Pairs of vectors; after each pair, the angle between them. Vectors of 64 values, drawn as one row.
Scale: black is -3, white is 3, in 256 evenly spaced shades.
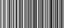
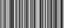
partly aligned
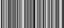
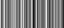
partly aligned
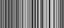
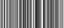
partly opposed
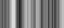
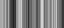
nearly opposite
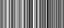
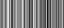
nearly parallel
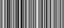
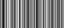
nearly opposite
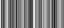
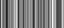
partly opposed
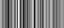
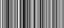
nearly parallel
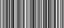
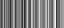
partly opposed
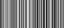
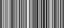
nearly parallel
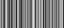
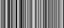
nearly parallel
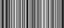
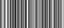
nearly opposite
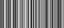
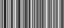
nearly opposite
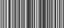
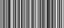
partly aligned
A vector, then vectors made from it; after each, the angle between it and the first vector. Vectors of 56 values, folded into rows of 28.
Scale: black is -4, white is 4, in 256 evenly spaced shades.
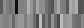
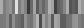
nearly opposite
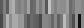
orthogonal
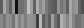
nearly parallel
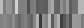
nearly opposite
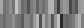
nearly opposite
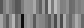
orthogonal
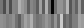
orthogonal
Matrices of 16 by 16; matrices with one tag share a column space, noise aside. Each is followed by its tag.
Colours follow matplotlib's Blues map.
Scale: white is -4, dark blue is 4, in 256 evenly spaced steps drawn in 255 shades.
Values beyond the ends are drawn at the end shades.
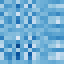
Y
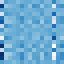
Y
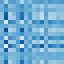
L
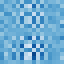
Y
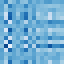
L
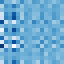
L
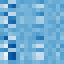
Y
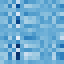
Y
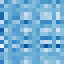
L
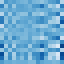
Y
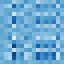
Y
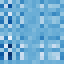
Y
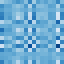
L
